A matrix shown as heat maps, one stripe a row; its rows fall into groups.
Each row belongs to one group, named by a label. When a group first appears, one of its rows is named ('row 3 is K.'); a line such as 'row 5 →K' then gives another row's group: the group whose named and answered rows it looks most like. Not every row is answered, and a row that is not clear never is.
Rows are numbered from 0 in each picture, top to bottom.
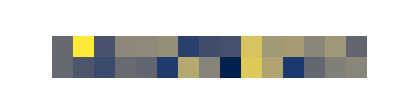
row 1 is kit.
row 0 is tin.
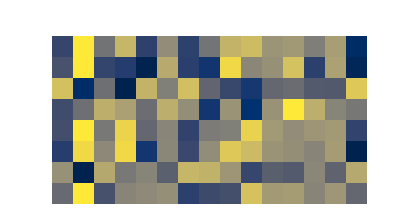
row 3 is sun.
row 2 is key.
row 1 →tin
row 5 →tin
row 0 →tin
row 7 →tin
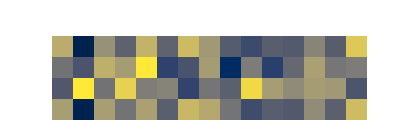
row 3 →key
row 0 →key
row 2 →tin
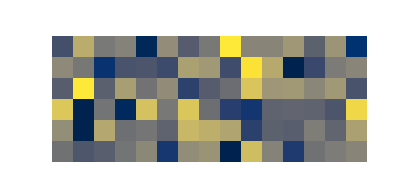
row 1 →kit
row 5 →kit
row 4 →key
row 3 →key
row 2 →tin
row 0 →tin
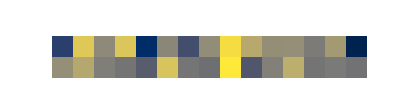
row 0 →tin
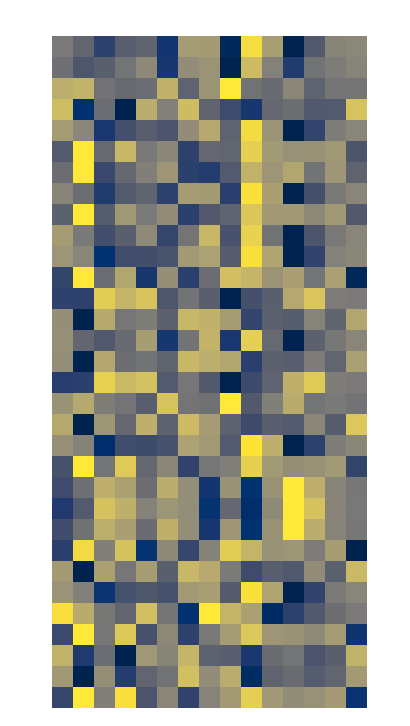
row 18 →key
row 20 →tin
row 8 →tin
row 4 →kit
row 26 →kit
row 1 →kit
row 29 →key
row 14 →kit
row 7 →kit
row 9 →kit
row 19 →kit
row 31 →tin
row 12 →sun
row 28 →tin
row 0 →kit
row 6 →tin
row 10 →kit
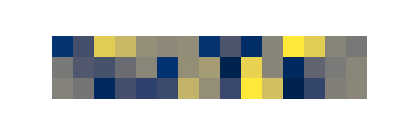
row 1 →kit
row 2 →kit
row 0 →sun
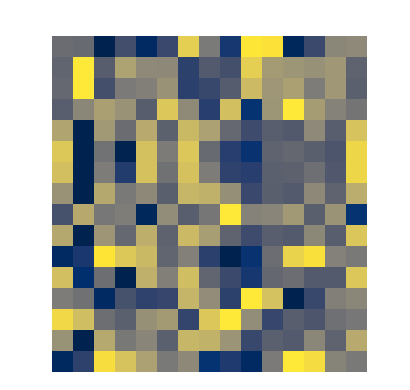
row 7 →key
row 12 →kit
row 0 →kit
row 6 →key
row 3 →sun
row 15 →sun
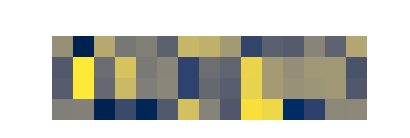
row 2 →tin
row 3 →kit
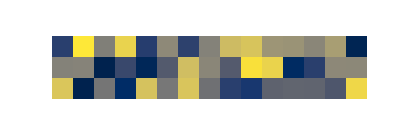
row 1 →kit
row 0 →tin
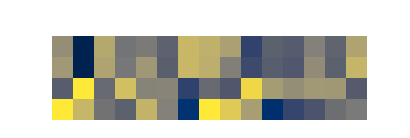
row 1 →key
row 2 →tin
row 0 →key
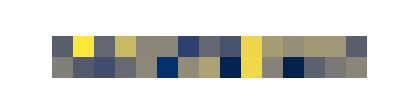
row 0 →tin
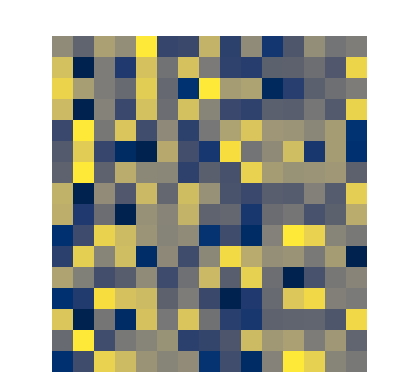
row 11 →kit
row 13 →key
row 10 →tin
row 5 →tin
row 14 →tin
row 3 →key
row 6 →tin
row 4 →tin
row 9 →sun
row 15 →sun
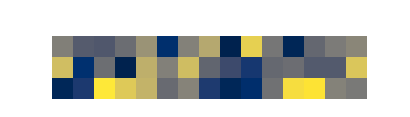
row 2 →sun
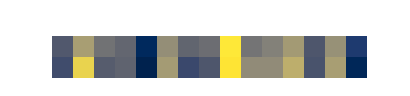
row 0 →tin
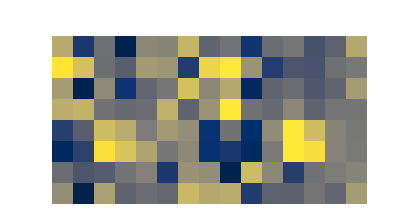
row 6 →kit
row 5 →sun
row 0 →key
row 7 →key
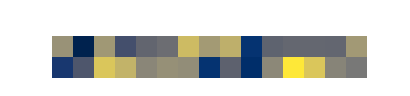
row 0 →key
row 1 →sun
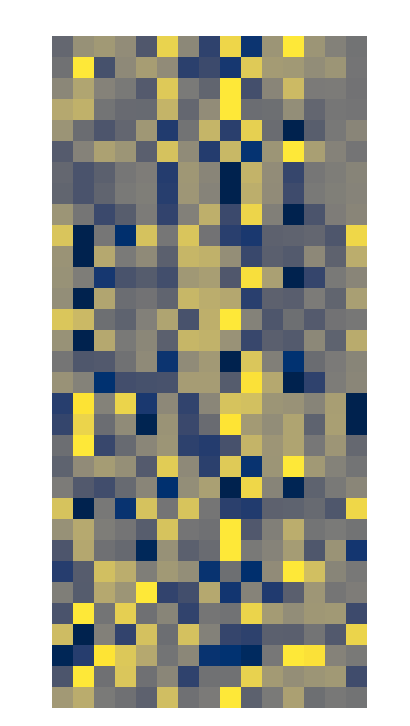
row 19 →tin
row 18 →tin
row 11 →kit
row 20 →sun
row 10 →key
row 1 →tin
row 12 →key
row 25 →sun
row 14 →key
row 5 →sun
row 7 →kit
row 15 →kit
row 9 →key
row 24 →tin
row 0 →sun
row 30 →tin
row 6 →kit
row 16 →kit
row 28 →key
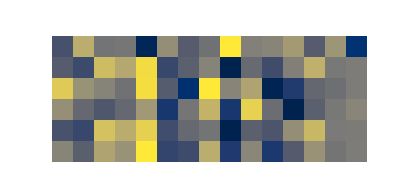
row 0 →tin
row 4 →sun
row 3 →kit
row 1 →sun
